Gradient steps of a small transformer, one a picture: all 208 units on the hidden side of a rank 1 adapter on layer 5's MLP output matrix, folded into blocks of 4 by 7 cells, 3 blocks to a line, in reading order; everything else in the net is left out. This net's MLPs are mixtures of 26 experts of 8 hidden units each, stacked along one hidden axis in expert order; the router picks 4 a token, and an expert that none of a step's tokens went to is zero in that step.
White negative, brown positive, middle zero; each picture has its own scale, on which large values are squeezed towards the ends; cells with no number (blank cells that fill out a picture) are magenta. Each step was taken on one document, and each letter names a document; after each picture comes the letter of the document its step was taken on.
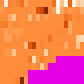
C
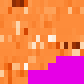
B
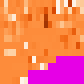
C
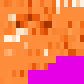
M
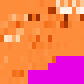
M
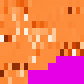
B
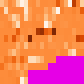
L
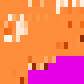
M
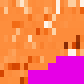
L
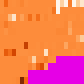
C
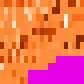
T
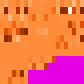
M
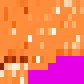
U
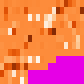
U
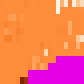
C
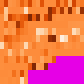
M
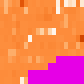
L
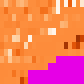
T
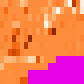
L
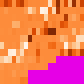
T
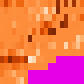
T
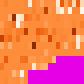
M
